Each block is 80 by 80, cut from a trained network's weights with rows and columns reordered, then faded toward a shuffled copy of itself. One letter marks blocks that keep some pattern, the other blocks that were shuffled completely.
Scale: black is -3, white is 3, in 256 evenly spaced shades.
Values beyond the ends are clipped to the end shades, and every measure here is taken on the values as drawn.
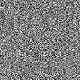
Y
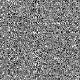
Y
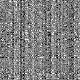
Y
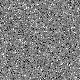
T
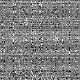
Y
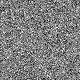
T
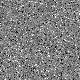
T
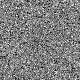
T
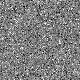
T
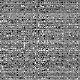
Y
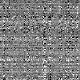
Y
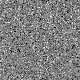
T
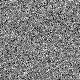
T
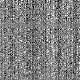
Y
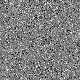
T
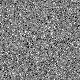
T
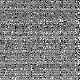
Y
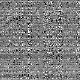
Y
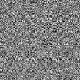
Y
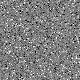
T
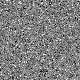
T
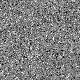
T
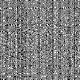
Y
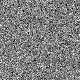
T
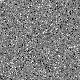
T
